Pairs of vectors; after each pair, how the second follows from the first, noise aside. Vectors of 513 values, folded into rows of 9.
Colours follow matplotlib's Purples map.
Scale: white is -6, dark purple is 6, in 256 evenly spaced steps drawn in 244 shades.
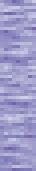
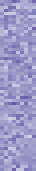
sign-scrambled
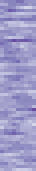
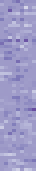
partly zeroed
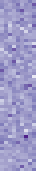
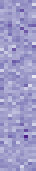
sign-scrambled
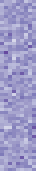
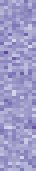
sign-scrambled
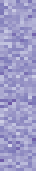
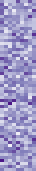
scaled up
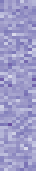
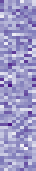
scaled up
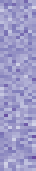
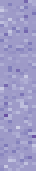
partly zeroed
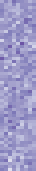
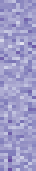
sign-scrambled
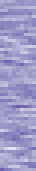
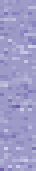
partly zeroed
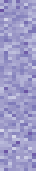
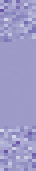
partly zeroed
